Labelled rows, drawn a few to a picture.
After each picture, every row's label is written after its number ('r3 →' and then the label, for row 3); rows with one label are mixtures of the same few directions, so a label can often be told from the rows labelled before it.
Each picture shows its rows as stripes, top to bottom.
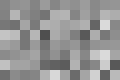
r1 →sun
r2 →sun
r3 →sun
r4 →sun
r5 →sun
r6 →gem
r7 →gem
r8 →gem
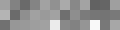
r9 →gem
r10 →sun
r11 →gem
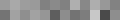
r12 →gem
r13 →sun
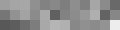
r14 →gem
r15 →sun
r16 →gem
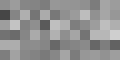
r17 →sun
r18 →sun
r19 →sun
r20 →gem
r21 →gem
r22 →sun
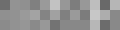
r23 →gem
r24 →gem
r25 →sun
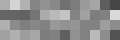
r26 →gem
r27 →gem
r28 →sun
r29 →gem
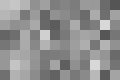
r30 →gem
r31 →sun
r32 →gem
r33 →sun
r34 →sun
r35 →gem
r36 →gem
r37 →sun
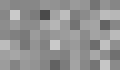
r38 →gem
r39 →sun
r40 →gem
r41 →gem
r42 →sun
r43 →gem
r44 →gem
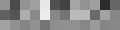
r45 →sun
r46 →sun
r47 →sun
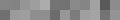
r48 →sun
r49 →sun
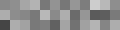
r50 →gem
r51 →gem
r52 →sun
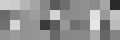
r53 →gem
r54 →gem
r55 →sun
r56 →sun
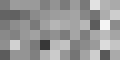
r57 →gem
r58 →gem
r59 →sun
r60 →gem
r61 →sun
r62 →gem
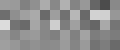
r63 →gem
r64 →gem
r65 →sun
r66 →gem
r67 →gem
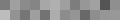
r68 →gem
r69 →sun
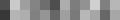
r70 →sun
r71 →sun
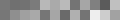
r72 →gem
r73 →gem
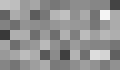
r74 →gem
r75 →sun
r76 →gem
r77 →sun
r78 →sun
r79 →gem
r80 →sun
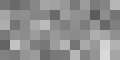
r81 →gem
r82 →gem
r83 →sun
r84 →gem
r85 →sun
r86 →gem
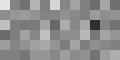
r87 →sun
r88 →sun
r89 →gem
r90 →sun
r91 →sun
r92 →gem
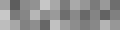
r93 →sun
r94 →sun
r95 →sun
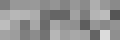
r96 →gem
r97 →gem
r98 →sun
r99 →sun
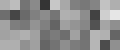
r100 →sun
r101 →gem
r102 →gem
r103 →gem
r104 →sun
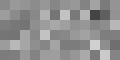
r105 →sun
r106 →gem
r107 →gem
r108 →sun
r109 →gem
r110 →sun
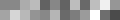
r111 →gem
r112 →gem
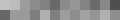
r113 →gem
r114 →sun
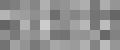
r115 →sun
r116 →gem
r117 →sun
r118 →sun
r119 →sun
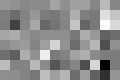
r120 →sun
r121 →gem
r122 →gem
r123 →gem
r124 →gem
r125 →sun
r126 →sun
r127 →gem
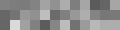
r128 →gem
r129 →sun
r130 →sun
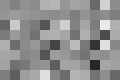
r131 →sun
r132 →gem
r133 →sun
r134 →gem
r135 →gem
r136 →sun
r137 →gem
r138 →sun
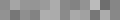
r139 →gem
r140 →sun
